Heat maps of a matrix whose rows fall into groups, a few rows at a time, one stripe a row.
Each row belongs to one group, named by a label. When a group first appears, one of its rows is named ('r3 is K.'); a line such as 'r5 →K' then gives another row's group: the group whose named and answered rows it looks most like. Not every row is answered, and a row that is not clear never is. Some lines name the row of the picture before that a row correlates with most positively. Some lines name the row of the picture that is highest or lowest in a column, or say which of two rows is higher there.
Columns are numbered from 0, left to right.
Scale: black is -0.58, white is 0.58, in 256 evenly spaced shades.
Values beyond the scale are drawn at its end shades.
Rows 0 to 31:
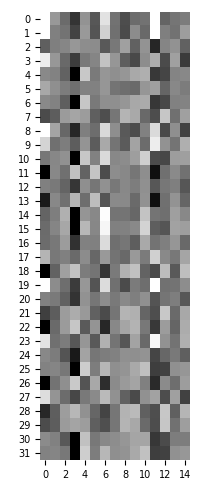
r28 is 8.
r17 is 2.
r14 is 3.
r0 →2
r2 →8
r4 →3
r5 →2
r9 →2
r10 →3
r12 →3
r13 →8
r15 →3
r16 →3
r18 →8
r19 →2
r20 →3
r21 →8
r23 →2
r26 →8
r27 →2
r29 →8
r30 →3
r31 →3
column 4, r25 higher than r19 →Yes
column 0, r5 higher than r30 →Yes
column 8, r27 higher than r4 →No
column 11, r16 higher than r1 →No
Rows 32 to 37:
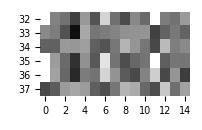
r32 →2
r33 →3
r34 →8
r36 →2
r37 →8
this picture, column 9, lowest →36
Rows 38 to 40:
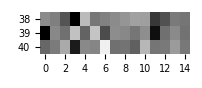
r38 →3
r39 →8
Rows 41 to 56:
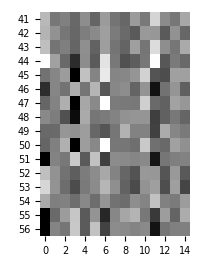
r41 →2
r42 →2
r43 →2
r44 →2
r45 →3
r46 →8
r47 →3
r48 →3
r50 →3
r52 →2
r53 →2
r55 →8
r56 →8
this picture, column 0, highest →44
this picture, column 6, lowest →55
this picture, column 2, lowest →48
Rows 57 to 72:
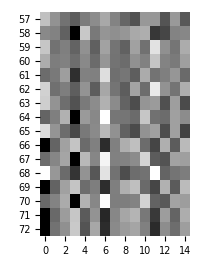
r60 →2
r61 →3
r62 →2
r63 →2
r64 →3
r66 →8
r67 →3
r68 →2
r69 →8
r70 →3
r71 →8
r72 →8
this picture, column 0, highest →68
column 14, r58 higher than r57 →Yes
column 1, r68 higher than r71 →Yes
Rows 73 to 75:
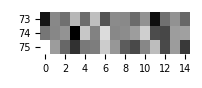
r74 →3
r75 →2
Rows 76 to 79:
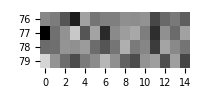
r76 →3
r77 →8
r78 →8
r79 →2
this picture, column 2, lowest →76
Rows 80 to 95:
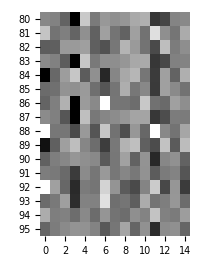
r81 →2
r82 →8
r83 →3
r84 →8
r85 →8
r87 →3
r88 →2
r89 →8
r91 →3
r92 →2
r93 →3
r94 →2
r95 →8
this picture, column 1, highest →92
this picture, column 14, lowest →92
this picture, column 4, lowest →84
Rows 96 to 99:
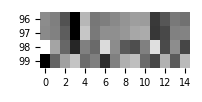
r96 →3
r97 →3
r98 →2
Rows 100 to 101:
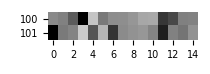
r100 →3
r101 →8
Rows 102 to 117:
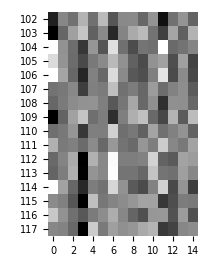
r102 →8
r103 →8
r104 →2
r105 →2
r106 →2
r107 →3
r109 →8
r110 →3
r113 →3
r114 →2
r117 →3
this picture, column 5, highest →102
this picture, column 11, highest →104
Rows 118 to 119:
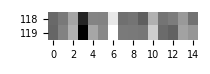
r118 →3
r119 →3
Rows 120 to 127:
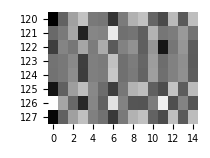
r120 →8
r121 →3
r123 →3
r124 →3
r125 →8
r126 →2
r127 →8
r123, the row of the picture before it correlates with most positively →118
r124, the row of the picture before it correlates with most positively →118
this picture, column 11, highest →126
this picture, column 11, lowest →122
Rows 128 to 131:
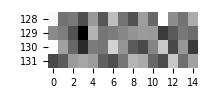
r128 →2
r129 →3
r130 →2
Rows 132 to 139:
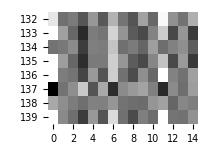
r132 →2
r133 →2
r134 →3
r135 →2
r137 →8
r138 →2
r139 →2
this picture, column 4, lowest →137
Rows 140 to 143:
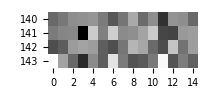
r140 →8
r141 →3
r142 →8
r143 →2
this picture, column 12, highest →142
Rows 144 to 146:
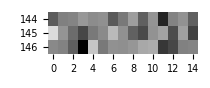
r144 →8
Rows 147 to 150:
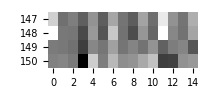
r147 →2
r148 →2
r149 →3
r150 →3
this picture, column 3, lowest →150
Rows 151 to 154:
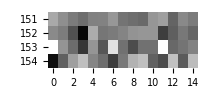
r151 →2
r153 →2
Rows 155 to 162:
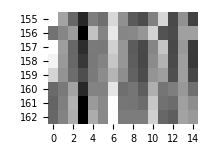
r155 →2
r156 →3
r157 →2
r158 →2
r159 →2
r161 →3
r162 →3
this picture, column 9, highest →156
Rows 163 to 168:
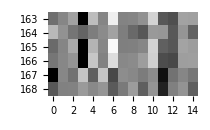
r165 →3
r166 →3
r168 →8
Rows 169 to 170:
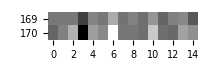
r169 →3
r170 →3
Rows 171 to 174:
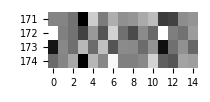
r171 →3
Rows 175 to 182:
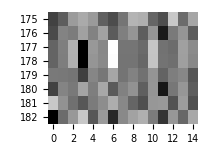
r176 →8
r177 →3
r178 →3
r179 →3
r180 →8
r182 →8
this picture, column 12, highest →175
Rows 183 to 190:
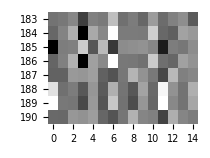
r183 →3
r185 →8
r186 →3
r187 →8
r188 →2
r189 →2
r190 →8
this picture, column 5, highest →185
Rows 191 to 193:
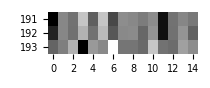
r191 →8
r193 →3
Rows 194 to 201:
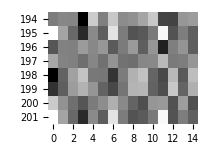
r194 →3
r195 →2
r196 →8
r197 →2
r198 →8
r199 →8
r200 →2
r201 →2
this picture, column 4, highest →194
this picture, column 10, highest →194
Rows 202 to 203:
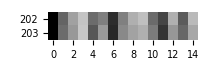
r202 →8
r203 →8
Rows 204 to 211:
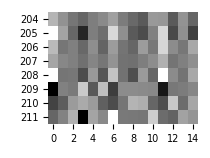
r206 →2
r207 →2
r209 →8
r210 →8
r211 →3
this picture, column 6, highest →211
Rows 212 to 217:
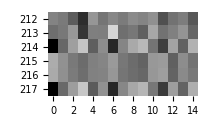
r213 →3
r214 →8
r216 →2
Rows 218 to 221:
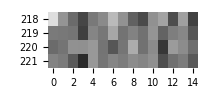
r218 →2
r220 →8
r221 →3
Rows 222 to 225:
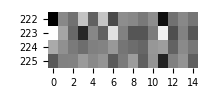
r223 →2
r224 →2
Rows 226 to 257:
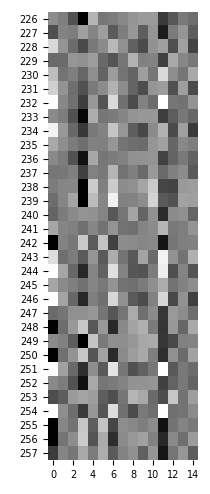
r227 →8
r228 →2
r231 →2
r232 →2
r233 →3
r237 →3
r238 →3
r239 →3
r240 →8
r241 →2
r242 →8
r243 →2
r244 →2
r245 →2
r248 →8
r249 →3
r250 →8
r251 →2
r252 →3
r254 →2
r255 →8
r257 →8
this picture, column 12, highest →253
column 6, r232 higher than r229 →Yes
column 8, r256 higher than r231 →Yes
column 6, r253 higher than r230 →No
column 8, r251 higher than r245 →No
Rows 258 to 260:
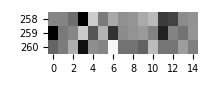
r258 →3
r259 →8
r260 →3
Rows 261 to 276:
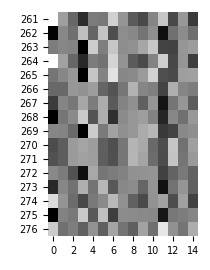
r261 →2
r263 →3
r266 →8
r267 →8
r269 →3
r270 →8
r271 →8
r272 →3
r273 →8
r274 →2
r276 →2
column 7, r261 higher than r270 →Yes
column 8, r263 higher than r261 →Yes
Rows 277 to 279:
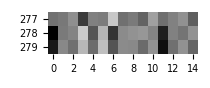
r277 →3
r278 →8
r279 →8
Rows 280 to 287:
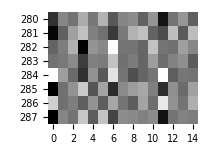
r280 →8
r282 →3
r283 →3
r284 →2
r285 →8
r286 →2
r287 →8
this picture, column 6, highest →282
